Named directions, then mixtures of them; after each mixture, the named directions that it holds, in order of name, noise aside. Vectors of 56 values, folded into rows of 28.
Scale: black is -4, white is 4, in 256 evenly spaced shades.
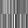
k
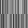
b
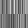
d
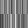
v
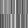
k, v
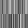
d, k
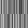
b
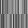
b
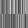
d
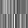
k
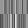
k, v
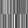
k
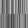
d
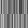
b
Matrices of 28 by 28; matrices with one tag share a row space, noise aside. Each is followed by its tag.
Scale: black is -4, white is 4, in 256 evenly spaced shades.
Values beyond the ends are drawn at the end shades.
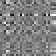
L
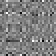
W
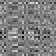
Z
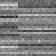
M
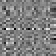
L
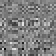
Z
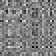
W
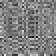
Z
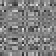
Z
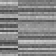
M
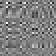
W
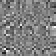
L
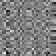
L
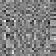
L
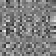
L
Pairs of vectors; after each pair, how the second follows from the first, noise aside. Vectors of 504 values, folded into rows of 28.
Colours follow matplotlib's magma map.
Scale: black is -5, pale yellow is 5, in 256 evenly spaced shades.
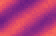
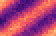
scaled up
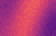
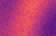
copied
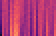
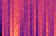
copied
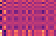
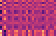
copied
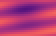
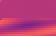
partly zeroed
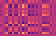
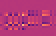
partly zeroed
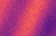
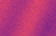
shrunk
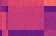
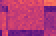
copied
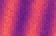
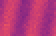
shrunk
